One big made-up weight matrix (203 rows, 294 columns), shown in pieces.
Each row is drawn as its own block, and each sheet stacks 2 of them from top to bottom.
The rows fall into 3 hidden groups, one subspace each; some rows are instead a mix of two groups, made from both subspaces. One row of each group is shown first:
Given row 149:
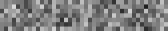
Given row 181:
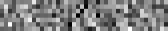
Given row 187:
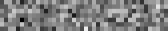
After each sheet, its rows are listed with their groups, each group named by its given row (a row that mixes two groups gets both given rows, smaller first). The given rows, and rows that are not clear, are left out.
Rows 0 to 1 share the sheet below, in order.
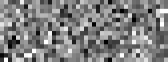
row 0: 149 and 187
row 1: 149 and 187
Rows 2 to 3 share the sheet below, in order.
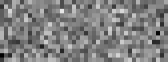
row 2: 149
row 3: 187
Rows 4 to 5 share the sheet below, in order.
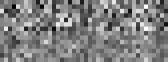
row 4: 149
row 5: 149 and 187
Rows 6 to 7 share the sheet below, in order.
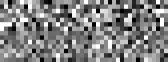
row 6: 187
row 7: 149 and 187
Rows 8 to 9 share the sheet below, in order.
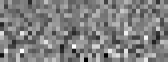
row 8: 187
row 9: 187
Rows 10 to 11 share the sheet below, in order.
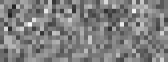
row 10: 149 and 187
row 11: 149 and 181
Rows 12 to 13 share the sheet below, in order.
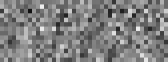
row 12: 149 and 187
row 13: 149 and 181
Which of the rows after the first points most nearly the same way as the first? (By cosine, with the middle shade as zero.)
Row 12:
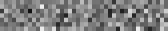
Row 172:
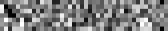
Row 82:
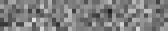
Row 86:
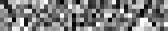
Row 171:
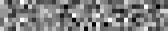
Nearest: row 82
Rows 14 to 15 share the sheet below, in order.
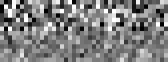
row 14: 149
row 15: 181
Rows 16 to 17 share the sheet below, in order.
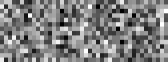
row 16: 149
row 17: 149 and 187
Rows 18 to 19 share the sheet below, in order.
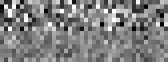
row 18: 149
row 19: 149
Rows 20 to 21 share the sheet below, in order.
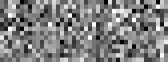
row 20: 149 and 187
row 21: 149
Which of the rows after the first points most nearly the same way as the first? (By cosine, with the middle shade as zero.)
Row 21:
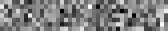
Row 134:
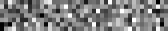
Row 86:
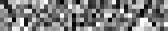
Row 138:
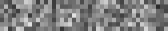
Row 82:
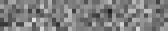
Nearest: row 82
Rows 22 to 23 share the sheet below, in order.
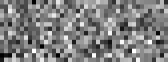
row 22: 181
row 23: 187
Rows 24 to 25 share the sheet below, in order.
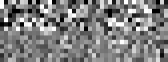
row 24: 187
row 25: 149 and 187
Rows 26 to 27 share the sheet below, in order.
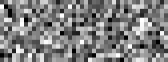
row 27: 181 and 187
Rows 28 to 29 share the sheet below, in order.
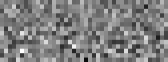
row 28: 149
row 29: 187
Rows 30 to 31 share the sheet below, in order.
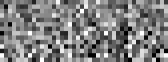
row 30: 181
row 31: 181 and 187
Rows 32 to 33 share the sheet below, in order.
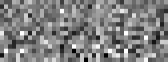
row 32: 149
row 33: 187
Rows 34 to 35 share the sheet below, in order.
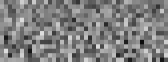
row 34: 181 and 187
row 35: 181
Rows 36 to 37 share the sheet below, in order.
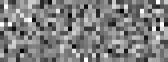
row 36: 181 and 187
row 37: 187
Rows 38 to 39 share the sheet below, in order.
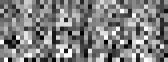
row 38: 149
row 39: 149
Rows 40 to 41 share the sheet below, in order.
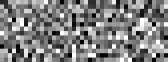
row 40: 181
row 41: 181
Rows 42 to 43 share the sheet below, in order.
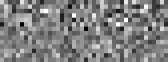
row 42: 181 and 187
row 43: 187
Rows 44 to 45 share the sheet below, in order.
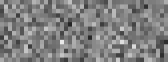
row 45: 149
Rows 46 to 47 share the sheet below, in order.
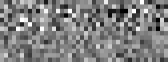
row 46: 187
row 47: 181 and 187
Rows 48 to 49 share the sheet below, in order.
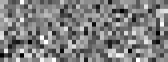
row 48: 149 and 187
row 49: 187
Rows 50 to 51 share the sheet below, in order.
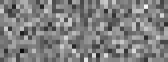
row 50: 149
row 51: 187
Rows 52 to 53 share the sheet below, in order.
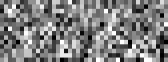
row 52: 149
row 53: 149
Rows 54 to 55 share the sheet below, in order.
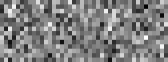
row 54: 149
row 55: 149
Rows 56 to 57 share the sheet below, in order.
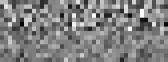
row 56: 181
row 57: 181
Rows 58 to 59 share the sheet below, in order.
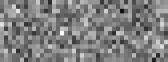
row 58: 149 and 187
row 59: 149 and 181
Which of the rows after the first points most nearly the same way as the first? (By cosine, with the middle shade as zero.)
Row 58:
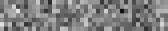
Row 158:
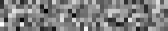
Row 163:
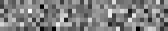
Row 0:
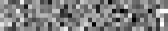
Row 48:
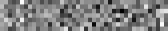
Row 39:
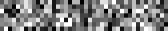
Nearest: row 0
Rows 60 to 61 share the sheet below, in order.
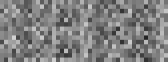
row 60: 149
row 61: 149
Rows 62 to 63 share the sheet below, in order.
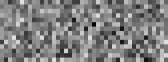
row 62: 181 and 187
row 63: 149
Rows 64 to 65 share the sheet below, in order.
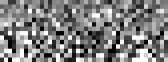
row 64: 187
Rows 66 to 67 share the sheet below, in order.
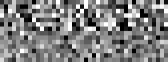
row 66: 181
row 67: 187
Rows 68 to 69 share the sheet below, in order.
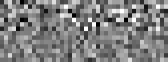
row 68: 187
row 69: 181
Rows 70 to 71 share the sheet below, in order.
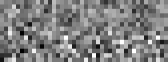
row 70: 149 and 187
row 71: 187
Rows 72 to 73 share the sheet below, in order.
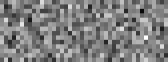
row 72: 181
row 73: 149
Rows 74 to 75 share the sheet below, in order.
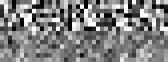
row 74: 181
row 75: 181
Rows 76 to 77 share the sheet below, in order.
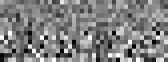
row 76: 181
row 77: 149 and 187
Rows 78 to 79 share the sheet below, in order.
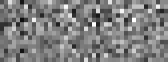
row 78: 187
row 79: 187
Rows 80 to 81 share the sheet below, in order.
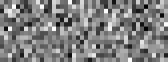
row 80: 149
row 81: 181
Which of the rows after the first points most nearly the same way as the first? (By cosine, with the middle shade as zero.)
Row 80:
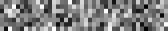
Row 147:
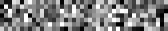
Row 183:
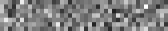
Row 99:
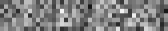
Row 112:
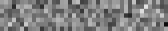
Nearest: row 147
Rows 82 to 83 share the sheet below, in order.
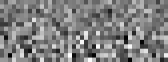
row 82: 187
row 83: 181
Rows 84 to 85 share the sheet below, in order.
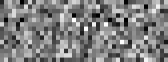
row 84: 187
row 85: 149
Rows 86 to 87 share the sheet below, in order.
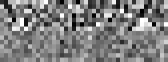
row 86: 181
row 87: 149
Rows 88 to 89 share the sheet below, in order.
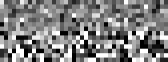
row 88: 187
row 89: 181
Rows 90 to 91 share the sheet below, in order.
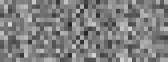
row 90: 181
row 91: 181 and 187
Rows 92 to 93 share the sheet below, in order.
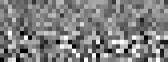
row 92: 181
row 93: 187
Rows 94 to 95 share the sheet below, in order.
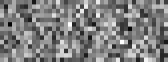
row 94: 181
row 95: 149
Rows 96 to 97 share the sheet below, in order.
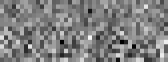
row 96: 149
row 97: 149
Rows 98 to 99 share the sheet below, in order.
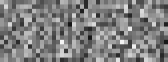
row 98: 181
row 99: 149
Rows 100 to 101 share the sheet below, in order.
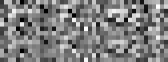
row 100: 187
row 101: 187
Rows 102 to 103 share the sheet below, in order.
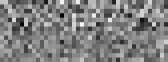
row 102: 181
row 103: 149
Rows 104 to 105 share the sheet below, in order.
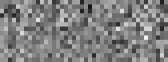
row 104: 149 and 181
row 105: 149 and 187
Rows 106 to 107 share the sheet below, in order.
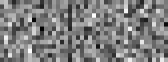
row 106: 181 and 187
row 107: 181
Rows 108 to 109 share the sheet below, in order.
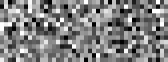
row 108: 187
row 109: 187
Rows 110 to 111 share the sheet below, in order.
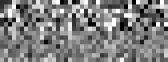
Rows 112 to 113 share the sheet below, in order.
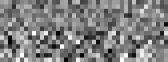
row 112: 149 and 181
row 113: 181
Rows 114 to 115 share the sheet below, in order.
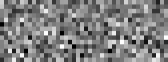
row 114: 187
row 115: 181 and 187
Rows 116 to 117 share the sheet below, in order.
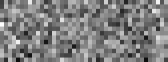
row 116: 187
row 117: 149 and 187
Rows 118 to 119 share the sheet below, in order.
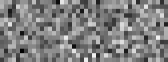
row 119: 187
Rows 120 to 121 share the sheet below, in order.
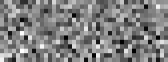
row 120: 149 and 187
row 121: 187
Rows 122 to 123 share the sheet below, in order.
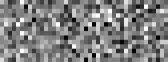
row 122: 187
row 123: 187
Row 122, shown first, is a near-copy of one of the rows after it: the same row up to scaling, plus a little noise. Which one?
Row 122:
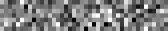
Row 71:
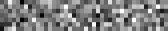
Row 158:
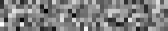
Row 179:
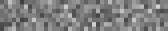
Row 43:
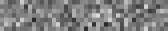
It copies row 43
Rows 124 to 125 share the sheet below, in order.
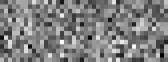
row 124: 181
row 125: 149
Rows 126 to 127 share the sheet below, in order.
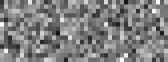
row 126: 187
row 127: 181
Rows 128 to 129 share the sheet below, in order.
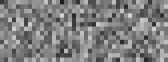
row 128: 181
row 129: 149
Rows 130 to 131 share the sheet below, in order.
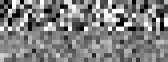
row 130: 149 and 181
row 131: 187
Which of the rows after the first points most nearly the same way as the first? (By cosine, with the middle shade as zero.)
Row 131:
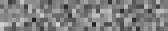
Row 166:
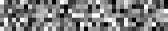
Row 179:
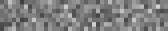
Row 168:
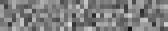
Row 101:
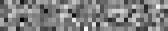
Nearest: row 166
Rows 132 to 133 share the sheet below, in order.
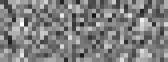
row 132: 181
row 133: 181
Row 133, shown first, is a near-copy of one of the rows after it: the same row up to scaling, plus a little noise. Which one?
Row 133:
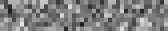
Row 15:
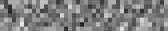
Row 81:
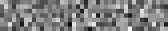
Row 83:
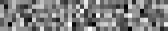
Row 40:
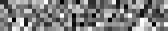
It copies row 15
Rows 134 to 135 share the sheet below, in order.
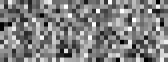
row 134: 187
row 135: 149
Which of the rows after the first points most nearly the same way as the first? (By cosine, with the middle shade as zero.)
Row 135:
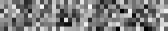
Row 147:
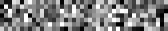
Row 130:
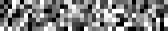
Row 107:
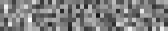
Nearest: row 107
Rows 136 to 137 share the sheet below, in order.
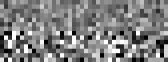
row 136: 181 and 187
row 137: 149
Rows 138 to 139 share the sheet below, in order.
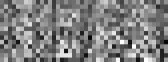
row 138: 149 and 187
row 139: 149
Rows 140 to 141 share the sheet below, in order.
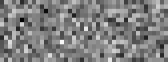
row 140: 187
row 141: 149
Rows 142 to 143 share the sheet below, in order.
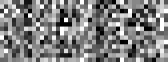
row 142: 149
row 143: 149 and 181
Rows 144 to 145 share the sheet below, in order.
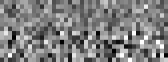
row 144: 149
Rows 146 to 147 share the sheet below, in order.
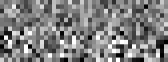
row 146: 149
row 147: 149
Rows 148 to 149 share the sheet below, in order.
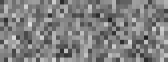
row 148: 181 and 187
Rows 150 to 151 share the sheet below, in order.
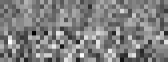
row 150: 149
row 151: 181
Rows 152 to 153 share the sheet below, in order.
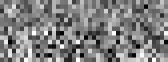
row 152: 149
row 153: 181
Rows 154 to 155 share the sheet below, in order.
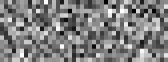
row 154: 181 and 187
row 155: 181
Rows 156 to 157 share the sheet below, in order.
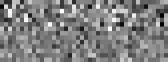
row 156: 149
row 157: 181
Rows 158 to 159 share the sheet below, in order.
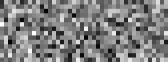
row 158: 187
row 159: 181
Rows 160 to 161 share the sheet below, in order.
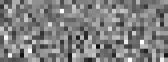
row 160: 149
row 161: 181
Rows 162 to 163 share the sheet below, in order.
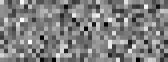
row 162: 187
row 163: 149 and 187
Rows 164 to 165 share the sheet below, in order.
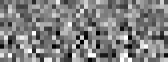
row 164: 181
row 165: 181
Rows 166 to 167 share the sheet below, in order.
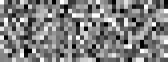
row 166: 181 and 187
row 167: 149 and 181
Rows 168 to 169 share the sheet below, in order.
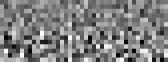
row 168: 181
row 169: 181
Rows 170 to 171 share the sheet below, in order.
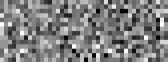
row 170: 149 and 187
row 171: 187
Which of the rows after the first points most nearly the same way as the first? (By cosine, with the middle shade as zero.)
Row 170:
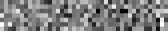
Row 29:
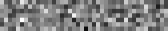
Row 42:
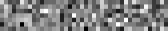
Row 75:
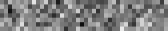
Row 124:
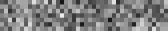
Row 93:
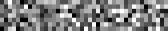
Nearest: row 29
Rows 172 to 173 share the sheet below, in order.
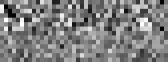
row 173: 181
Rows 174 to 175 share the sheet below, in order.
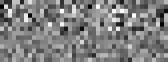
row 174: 149
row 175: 181
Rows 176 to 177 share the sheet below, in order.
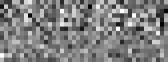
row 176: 149
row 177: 187
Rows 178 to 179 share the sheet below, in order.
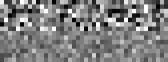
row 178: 187
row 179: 187
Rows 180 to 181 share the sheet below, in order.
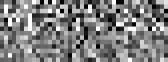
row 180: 181
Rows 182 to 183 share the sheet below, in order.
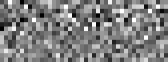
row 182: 187
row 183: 149 and 187
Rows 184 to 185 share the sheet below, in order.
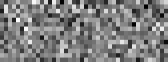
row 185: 149 and 187
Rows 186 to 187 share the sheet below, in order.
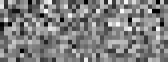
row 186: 187
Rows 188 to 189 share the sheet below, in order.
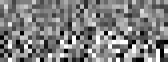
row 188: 181
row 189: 149 and 187
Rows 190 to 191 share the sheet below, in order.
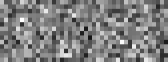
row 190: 187
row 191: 149
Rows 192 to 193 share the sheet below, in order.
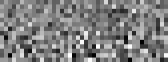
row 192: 149 and 187
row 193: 181
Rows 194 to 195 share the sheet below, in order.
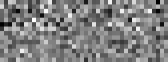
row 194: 187
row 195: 187
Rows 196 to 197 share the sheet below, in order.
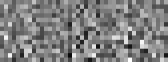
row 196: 181
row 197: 181
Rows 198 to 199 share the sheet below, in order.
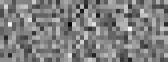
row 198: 181
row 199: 181
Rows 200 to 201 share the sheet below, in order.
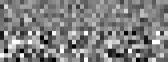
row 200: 149 and 181
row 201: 187
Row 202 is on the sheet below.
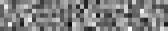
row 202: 181
